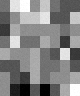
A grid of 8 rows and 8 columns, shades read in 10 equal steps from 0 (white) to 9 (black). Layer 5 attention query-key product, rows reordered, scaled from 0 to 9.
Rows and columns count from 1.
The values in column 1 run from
3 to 7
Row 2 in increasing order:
1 2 2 2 4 6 6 6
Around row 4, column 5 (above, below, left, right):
4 5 5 4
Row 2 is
6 4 2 2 1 6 6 2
